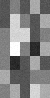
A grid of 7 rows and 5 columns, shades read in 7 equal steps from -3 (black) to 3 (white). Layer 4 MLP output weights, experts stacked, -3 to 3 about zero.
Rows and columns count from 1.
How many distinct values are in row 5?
4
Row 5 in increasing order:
-2 -1 -1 0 1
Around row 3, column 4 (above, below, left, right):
-1 -2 2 0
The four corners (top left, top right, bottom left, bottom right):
-1 -1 0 1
